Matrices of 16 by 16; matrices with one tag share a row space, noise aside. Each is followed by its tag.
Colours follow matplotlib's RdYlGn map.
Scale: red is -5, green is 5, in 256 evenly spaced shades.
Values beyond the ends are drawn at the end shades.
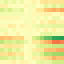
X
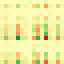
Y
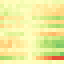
X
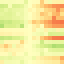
X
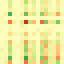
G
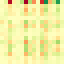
G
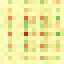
G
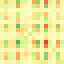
Y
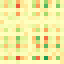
Y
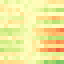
X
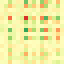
G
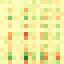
G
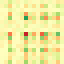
G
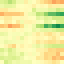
X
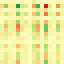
Y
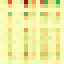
G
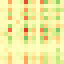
G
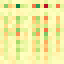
Y
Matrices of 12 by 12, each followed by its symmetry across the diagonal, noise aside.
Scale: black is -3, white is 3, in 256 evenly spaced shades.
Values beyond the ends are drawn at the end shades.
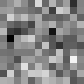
neither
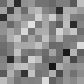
symmetric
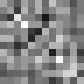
symmetric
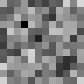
symmetric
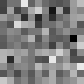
neither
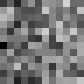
neither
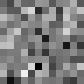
neither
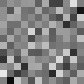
symmetric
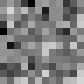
symmetric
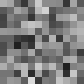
neither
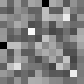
symmetric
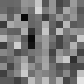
neither
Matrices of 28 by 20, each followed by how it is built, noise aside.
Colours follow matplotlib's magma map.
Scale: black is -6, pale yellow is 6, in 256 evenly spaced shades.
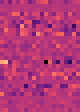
uneven rows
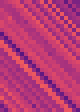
Toeplitz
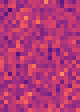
noise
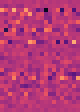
uneven rows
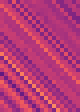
Toeplitz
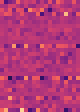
uneven rows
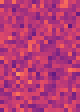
noise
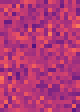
noise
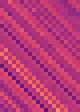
Toeplitz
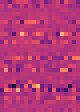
uneven rows
